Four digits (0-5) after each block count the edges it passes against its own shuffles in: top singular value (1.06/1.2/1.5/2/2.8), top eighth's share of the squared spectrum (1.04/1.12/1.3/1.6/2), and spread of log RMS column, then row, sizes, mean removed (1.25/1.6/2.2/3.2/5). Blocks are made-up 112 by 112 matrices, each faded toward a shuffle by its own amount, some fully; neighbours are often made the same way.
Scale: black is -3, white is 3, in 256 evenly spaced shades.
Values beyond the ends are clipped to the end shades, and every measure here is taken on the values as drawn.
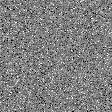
0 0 0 0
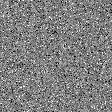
0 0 0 0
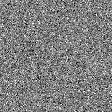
2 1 0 0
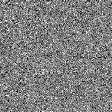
3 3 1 1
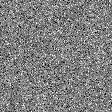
1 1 0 0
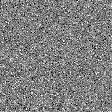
2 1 0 0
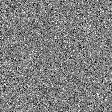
2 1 0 0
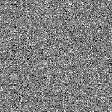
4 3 2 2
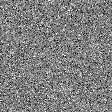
1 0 0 0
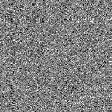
3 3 1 1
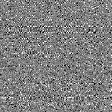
4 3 2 3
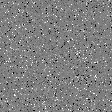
1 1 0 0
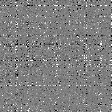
2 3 3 3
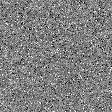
0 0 0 0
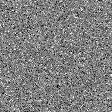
0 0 0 0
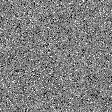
0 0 0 0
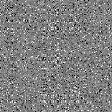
4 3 2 2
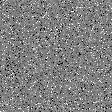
0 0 0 0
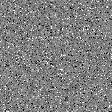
3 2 1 1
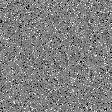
3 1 0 0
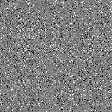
4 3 1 2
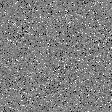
2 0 0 0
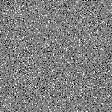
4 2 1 1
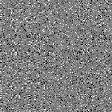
4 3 2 2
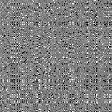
5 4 3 3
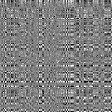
5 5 4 4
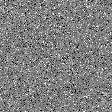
2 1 0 0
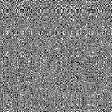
5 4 3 3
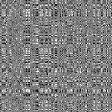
5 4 4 4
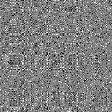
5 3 2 2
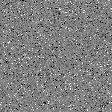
2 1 0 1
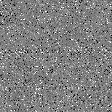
3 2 0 1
